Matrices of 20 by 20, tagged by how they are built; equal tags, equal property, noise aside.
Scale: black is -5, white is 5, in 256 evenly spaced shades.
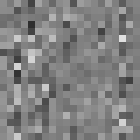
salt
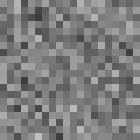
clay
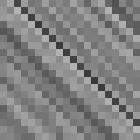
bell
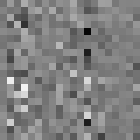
salt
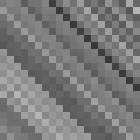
bell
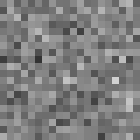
clay
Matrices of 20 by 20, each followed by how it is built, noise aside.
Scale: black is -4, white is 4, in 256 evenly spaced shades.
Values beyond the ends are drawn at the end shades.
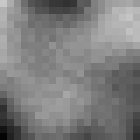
smooth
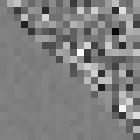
upper triangular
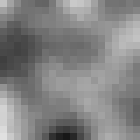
smooth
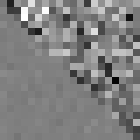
upper triangular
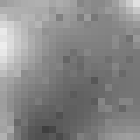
smooth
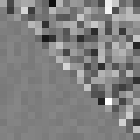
upper triangular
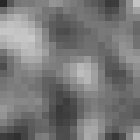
smooth
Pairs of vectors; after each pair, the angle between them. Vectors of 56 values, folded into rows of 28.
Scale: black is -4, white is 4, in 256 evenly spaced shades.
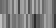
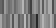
partly aligned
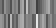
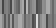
nearly parallel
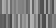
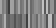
partly opposed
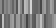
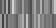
partly opposed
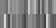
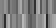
nearly opposite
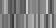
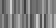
orthogonal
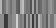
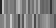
partly opposed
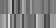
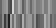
nearly opposite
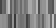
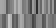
partly opposed
